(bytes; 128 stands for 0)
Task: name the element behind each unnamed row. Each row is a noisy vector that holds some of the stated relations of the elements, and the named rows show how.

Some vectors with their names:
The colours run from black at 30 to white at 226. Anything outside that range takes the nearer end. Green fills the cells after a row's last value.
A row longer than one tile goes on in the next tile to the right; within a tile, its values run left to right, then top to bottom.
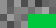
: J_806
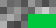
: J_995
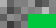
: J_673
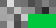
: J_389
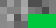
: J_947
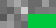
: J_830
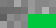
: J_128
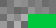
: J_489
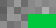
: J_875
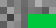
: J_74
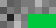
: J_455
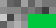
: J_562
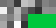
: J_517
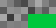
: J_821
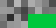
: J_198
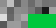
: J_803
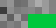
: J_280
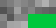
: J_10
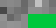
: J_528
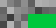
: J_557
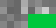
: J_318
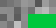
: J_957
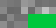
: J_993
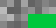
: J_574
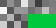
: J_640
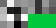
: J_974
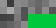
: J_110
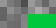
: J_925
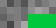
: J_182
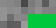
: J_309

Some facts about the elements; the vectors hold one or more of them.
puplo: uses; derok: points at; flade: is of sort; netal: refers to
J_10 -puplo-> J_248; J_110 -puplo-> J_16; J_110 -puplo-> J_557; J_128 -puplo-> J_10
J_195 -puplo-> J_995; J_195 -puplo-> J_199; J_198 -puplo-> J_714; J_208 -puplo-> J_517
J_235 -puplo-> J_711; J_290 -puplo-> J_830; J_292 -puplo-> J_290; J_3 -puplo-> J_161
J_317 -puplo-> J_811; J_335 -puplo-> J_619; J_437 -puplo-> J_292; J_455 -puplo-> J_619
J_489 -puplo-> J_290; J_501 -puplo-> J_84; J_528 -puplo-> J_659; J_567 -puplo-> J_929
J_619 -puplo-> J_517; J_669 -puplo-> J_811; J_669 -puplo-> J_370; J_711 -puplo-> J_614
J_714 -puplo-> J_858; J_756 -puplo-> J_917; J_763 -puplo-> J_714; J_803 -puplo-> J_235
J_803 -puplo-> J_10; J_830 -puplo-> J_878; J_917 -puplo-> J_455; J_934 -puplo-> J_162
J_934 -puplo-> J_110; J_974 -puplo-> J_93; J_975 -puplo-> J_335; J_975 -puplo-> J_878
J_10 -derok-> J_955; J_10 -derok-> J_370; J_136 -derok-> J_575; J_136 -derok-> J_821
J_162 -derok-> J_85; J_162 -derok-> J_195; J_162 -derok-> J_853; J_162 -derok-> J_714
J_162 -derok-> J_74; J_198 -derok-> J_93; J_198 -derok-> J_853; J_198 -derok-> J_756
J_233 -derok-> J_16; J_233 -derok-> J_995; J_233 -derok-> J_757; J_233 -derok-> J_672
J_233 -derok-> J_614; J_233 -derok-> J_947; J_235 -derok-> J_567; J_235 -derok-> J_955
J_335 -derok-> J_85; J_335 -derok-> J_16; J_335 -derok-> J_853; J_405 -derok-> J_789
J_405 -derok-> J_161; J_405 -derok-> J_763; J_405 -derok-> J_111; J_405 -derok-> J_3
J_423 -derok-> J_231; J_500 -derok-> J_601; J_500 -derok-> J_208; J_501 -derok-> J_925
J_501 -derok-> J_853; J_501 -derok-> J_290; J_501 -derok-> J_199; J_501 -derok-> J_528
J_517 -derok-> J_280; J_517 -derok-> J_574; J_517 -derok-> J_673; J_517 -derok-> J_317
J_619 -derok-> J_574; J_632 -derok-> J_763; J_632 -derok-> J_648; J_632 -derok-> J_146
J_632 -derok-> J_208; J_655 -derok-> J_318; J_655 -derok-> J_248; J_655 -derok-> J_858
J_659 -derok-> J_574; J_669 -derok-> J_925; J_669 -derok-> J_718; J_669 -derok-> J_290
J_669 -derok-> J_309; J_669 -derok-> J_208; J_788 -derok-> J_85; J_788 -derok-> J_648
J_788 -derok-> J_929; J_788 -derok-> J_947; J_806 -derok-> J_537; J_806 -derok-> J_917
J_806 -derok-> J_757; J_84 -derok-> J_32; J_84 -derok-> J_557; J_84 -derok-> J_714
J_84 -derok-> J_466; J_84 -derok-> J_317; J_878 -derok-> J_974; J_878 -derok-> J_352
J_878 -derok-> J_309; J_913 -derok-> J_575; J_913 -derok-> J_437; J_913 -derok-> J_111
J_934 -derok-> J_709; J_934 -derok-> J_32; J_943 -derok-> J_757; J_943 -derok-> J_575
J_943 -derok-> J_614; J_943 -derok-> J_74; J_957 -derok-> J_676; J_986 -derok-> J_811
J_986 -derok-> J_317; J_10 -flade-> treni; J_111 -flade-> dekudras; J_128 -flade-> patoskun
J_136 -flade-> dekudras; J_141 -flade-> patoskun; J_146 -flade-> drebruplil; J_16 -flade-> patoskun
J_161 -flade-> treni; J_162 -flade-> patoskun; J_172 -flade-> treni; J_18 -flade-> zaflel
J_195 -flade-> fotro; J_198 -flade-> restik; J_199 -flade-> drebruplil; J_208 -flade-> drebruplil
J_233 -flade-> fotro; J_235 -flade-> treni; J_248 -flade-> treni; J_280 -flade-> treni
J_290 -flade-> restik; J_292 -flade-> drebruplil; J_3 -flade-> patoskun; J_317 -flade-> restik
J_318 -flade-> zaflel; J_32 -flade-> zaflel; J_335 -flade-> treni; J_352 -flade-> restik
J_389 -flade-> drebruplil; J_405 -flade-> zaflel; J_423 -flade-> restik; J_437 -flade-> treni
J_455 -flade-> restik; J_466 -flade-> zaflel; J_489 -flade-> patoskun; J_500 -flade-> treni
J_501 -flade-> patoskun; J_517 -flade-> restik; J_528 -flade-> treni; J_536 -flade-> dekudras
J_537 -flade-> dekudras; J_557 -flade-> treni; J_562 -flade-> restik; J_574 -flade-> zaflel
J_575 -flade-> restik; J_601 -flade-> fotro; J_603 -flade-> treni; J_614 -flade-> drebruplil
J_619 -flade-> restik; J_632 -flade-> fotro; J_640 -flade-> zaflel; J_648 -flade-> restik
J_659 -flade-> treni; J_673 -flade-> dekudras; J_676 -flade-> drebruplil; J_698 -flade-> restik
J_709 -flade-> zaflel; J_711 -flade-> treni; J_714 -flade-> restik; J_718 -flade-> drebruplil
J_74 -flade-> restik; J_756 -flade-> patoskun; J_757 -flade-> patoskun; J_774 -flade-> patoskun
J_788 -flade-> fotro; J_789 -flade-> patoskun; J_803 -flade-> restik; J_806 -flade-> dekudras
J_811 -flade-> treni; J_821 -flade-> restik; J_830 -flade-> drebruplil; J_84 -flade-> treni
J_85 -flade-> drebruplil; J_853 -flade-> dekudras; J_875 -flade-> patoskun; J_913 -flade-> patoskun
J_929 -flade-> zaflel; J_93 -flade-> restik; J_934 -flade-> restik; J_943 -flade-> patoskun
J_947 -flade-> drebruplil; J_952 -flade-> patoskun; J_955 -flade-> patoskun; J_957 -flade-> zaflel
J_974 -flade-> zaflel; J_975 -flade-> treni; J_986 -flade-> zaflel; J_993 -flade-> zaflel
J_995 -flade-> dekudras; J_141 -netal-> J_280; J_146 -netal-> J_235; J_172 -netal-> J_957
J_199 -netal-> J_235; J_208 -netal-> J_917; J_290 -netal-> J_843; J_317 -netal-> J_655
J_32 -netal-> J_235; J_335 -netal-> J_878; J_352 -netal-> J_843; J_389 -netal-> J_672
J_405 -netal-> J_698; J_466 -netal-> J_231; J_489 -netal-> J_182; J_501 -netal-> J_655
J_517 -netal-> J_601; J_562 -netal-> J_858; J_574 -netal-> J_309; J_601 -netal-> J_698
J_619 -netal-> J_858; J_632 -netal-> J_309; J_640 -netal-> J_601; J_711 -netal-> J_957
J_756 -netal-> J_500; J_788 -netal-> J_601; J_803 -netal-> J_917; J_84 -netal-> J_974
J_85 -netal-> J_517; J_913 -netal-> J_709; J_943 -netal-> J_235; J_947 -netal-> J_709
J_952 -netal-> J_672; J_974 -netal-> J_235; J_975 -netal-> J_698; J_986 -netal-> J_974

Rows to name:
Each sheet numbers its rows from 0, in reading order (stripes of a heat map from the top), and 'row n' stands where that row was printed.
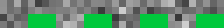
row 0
J_136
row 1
J_335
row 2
J_16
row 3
J_290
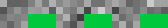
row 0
J_370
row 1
J_929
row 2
J_248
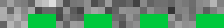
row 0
J_84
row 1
J_843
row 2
J_878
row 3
J_659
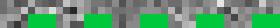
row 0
J_195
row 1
J_32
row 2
J_917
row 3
J_501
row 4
J_161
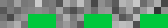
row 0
J_437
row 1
J_986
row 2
J_975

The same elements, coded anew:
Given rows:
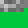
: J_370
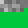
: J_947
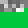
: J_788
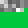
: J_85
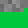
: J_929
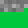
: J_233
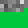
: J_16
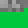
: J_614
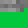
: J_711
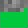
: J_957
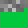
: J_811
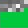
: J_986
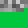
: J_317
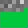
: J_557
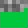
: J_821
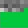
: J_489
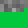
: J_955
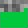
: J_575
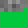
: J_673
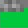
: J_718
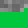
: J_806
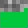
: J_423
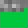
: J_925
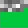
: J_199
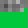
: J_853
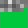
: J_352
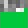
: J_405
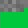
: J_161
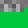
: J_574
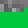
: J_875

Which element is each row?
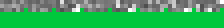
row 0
J_110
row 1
J_659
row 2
J_698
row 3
J_763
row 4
J_601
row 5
J_198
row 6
J_640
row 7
J_943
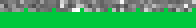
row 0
J_162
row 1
J_437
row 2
J_517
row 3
J_913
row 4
J_803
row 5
J_632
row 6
J_974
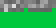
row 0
J_669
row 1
J_858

